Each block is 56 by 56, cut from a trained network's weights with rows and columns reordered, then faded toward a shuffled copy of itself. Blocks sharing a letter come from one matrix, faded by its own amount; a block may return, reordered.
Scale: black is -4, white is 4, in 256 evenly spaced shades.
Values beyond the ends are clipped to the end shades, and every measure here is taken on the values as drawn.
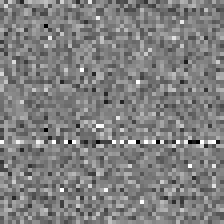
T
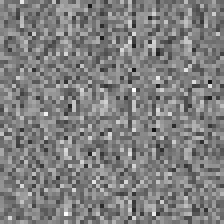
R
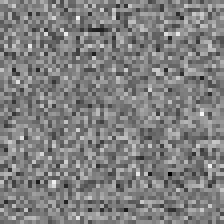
T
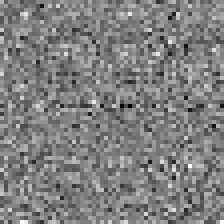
T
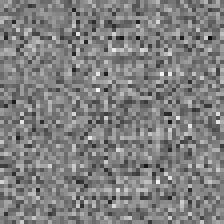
T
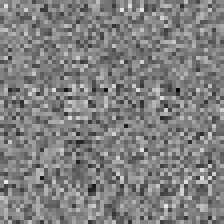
T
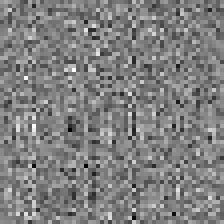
R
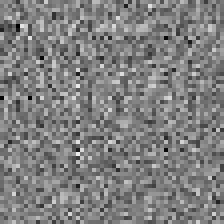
R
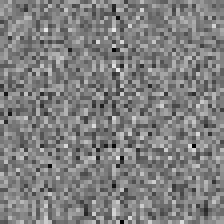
R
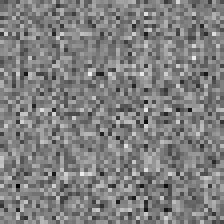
R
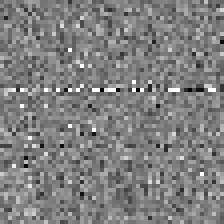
T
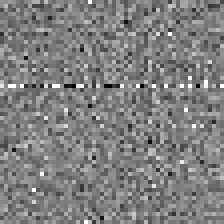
T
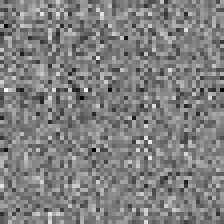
T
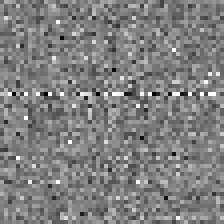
T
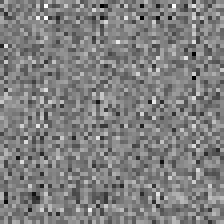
R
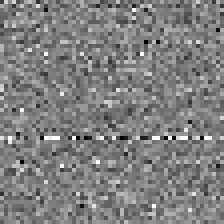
T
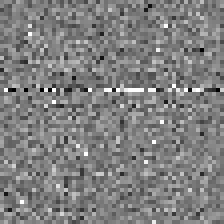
T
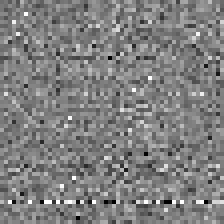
T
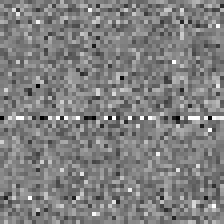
T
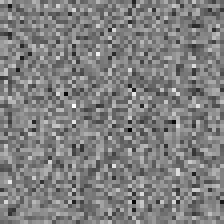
R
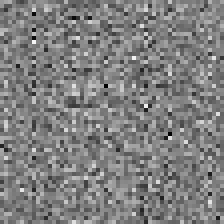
R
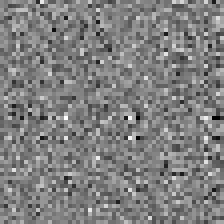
R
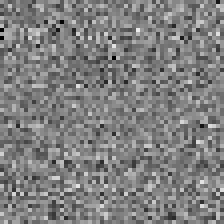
T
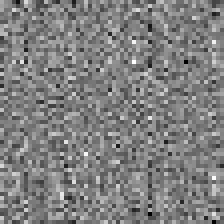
R
